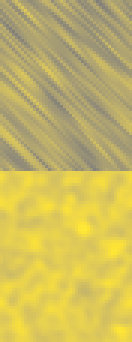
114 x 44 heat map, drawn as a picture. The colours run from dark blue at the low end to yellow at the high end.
It is made of 2 by 1 panels. Panel 1,1: high, slanting down to the right. Panel 2,1: very high, blotchy, faint in contrast.
